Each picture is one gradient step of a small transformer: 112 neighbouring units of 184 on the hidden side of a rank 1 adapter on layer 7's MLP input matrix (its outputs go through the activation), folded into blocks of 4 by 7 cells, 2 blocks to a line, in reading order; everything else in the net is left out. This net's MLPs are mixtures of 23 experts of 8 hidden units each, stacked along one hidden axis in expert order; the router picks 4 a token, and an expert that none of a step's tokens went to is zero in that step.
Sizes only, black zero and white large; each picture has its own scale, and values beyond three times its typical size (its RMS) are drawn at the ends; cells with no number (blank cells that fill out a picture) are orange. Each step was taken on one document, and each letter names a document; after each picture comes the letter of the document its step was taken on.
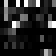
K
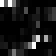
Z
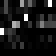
K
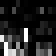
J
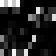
Z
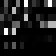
K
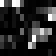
Z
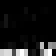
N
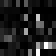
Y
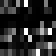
Y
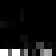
N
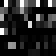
K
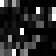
Z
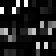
Y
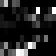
Z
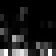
J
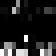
N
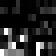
J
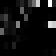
K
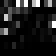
K
